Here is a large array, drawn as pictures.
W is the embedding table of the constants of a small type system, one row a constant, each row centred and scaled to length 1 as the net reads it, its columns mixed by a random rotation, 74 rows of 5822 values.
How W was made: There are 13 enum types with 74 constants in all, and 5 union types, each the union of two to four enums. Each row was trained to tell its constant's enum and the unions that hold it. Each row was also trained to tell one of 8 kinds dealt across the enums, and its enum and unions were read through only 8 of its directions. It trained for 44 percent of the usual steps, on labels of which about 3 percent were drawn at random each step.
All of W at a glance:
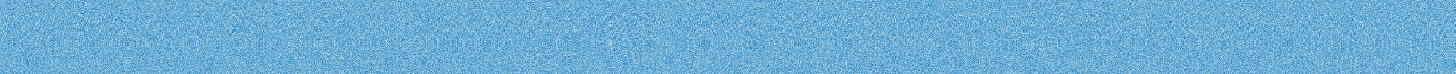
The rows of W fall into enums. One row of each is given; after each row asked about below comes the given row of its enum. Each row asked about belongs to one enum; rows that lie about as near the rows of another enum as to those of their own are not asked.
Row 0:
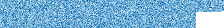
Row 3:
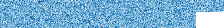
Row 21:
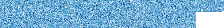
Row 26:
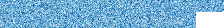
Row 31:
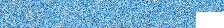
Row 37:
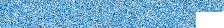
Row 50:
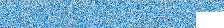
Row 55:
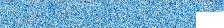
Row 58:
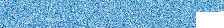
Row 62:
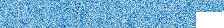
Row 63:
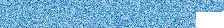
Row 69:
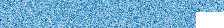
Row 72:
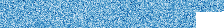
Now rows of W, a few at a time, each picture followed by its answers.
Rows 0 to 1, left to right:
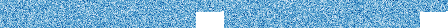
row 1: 72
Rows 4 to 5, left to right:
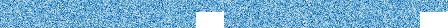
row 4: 69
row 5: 3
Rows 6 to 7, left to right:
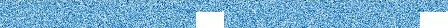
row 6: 0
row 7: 69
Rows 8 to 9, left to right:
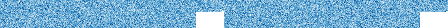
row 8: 0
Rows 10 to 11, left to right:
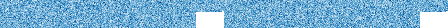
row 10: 37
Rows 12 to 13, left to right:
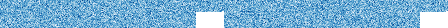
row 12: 26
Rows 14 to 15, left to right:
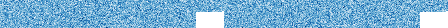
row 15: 55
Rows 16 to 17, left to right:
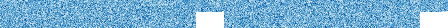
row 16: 72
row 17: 3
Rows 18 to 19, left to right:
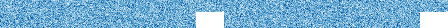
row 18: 3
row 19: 69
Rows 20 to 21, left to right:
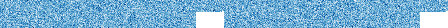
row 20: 37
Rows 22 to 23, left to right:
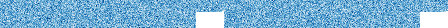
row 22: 21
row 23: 58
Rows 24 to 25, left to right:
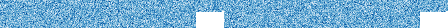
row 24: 26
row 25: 26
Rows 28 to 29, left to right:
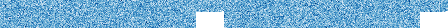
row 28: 58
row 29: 3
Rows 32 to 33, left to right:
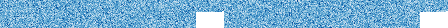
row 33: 55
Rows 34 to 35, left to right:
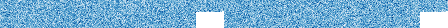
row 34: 0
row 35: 58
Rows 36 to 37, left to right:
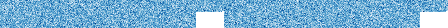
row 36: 62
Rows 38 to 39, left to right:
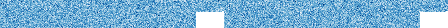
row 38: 50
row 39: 72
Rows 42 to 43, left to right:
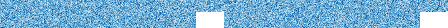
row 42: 50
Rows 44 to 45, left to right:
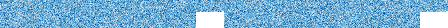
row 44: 26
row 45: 50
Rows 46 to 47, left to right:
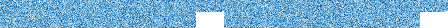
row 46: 26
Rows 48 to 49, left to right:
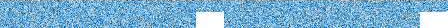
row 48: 62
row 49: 37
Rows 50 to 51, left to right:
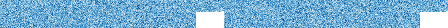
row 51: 50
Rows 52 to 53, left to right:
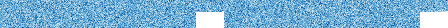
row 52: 31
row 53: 58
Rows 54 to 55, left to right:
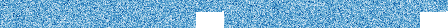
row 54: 69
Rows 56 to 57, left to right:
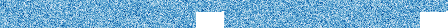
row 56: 72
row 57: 0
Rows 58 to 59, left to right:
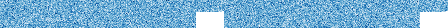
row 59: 63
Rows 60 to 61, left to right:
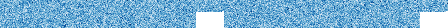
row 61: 63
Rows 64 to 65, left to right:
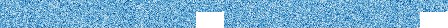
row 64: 37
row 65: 72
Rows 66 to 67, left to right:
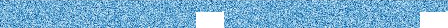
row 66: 69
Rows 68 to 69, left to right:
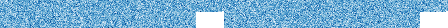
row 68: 3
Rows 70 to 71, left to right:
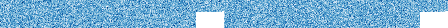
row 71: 58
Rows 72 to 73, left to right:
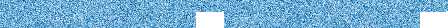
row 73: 0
